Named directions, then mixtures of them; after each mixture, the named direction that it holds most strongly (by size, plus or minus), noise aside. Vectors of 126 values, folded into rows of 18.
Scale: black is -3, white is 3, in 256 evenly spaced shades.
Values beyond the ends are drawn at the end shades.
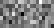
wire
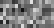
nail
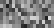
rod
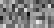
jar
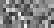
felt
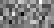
wire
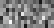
felt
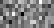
wire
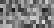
rod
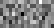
wire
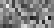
rod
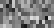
rod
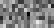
jar
